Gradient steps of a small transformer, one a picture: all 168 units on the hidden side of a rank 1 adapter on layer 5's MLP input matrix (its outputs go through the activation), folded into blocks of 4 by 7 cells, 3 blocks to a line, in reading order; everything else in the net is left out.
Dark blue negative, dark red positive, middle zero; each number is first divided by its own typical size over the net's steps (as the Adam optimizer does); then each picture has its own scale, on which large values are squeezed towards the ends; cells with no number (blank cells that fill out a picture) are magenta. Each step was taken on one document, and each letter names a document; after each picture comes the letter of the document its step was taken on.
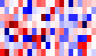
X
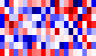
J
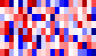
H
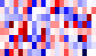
X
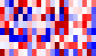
H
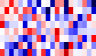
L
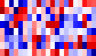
H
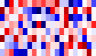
J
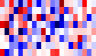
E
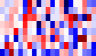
L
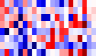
X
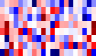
H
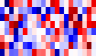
J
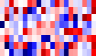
L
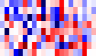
E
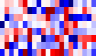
L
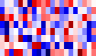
H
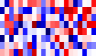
J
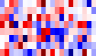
X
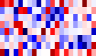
H
